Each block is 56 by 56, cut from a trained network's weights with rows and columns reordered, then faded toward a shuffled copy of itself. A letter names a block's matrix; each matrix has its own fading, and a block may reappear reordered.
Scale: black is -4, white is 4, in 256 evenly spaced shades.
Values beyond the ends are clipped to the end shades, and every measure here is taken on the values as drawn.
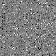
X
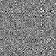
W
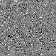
X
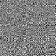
W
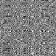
W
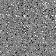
X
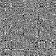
W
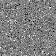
X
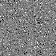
X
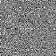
W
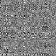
W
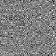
W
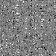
X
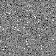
X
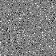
X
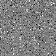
X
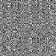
W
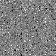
X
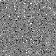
X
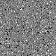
X
